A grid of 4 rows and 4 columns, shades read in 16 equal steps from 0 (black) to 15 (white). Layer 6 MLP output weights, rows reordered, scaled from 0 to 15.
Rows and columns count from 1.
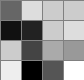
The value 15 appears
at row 4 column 4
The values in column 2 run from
0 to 13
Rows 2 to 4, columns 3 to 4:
12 13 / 10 9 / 5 15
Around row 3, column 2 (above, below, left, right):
2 0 12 10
